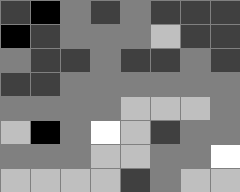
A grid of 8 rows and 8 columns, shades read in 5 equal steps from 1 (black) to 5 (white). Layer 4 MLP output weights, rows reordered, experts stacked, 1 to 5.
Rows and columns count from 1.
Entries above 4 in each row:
0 0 0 0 0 1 1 0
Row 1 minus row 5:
-1 -2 0 -1 -1 -2 -2 -1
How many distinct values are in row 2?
4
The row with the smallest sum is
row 1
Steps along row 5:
same same same up same same down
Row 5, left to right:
3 3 3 3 4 4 4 3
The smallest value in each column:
1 1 2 2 2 2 2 2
